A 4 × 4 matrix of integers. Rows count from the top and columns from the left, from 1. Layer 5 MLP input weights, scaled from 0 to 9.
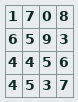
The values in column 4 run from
3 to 8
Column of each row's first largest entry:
4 3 4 4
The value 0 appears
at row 1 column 3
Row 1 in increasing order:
0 1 7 8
